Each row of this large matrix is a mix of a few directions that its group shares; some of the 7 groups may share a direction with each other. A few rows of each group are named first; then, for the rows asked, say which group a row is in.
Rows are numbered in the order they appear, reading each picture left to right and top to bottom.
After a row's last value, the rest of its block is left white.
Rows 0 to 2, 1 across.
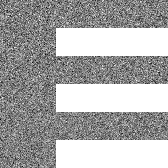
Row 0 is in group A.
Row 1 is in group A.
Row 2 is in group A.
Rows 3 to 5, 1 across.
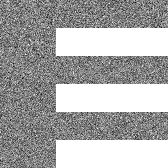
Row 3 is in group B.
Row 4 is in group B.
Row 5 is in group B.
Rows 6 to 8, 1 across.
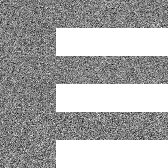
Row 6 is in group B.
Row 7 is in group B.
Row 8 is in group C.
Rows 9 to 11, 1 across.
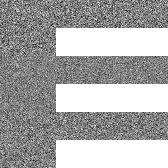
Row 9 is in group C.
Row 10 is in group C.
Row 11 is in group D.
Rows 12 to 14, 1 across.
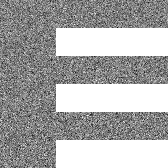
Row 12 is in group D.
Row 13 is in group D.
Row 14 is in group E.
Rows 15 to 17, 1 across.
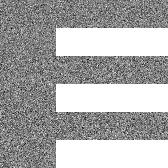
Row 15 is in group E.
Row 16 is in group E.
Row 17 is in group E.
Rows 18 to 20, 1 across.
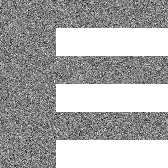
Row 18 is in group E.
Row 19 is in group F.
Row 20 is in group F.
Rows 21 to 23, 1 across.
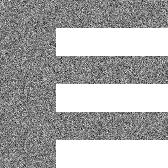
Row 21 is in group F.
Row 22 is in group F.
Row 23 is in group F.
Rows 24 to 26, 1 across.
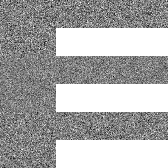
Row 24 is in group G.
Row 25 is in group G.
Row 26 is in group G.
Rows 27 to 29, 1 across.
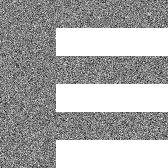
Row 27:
G
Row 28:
C
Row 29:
A
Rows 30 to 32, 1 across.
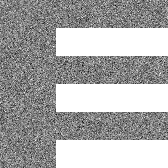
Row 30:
F
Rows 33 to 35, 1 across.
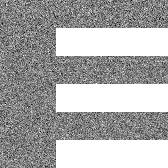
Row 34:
E
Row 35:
A
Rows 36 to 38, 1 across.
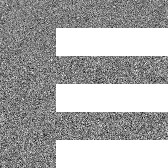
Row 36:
F
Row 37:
D
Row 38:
F
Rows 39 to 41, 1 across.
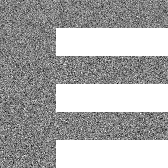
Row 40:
D
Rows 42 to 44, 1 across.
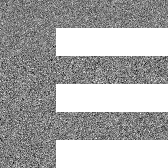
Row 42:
F
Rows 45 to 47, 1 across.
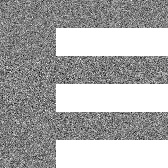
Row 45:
C
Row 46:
A
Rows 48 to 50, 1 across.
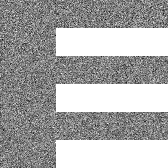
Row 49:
B
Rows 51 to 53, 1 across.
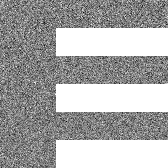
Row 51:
F
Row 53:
A
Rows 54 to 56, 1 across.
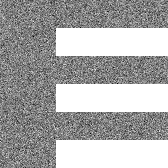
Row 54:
E
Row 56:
C
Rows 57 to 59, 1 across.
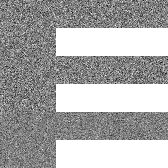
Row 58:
A
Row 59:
C
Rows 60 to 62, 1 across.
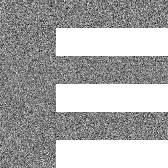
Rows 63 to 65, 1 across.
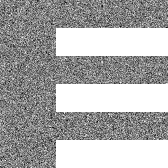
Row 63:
G
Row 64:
G
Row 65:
E
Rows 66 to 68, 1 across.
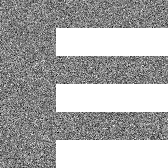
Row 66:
E
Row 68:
B
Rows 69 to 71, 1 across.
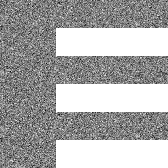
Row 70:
A
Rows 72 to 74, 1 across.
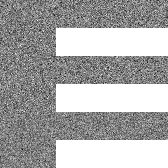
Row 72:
F
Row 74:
G
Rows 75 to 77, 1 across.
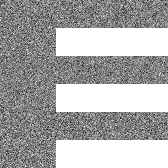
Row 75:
B
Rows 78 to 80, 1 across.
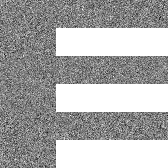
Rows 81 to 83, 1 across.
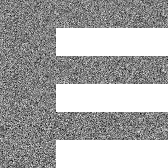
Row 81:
A
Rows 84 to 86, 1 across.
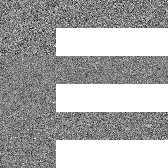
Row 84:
F
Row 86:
G
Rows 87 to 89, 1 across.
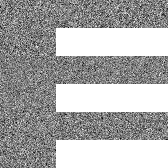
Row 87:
A
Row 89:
G
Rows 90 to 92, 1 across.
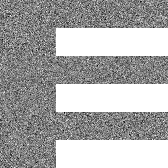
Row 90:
A
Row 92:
E
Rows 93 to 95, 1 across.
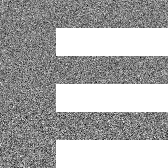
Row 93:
F
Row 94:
A
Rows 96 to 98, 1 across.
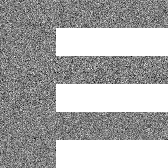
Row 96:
G
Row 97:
D
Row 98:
G
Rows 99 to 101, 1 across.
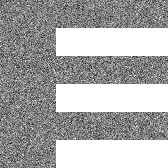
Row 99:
C
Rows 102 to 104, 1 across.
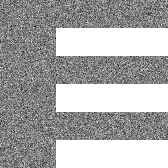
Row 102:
G
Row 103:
E
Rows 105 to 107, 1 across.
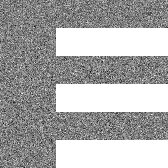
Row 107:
E
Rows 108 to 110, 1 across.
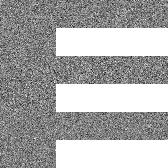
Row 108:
B
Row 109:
F
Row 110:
G
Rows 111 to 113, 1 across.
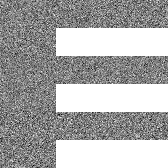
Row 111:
F
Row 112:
D
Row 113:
A
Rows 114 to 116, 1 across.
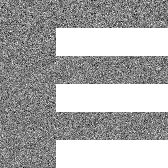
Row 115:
F
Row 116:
D
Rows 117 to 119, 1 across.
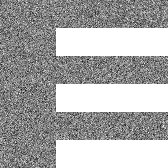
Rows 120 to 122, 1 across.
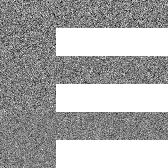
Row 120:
F
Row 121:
G
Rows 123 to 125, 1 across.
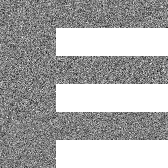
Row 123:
G
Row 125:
F
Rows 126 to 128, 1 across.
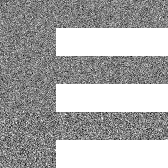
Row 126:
C
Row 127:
C
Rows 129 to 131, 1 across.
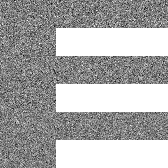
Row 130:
F
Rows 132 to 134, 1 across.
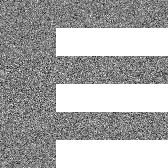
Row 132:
G
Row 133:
A
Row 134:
F
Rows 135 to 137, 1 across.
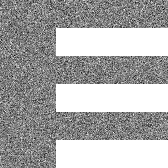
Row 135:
E
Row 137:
G
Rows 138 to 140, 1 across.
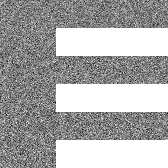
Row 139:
F
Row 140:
G
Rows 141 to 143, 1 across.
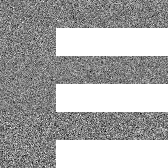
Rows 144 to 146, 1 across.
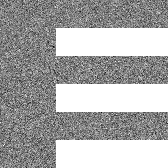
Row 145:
F
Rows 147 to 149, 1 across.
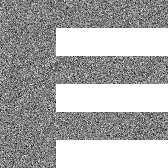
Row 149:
A
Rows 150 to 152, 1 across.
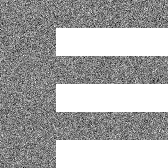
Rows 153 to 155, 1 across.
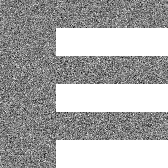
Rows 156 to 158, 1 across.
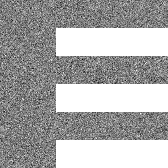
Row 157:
D
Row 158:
A
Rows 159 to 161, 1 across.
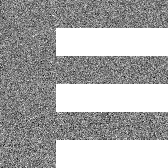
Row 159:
E
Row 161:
B
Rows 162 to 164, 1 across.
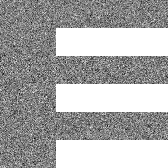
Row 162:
G
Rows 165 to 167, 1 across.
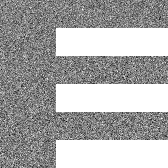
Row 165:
C
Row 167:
A
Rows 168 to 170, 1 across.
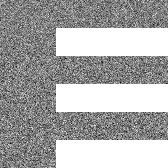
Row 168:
B
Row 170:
D
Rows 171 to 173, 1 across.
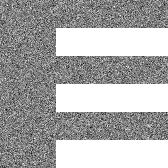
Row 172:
F
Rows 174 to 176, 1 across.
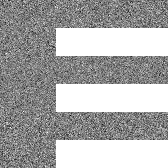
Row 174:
F
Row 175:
C
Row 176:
A
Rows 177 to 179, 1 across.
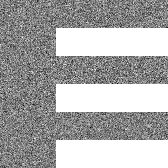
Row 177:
G
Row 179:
G
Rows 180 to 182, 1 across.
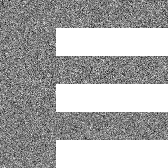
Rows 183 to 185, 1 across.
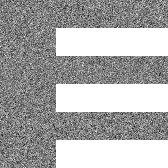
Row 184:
C
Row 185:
D
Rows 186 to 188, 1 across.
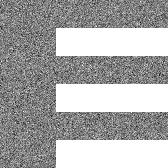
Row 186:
A
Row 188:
D
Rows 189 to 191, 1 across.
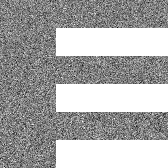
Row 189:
D
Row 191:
D
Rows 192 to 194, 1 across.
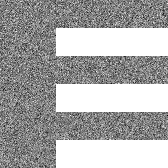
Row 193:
B
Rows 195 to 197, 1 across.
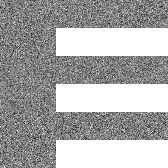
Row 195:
A
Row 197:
G
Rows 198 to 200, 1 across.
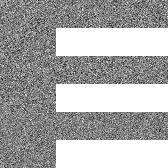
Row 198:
F
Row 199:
D
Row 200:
C
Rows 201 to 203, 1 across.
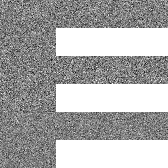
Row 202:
D
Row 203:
C
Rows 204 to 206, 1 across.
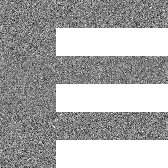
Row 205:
F
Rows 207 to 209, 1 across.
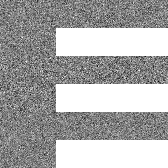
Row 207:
G
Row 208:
E
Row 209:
E
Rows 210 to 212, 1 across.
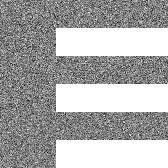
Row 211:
B
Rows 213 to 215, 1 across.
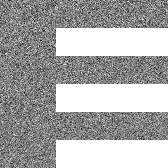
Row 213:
F
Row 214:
D
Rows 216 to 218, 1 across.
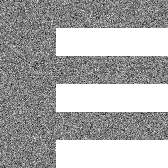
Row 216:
G
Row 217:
B
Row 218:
G
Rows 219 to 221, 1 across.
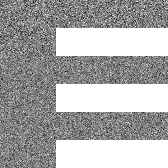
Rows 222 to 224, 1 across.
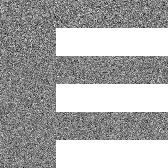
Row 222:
F
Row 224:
C
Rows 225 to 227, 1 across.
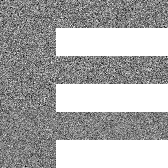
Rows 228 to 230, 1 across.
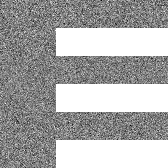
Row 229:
E
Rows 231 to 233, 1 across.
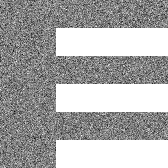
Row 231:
A
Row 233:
G
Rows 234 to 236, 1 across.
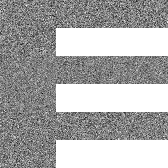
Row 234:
E
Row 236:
B
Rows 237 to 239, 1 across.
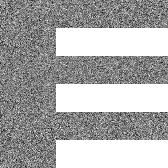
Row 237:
A
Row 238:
A
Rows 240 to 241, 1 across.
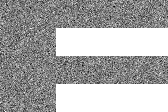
